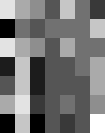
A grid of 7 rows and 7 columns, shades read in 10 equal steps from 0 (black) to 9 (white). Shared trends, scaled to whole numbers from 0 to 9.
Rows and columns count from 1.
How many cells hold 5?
3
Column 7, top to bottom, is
2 7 4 6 6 5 9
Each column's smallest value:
0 4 0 3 2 3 2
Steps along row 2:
up down up same same up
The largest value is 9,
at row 7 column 7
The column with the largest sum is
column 2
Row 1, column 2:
6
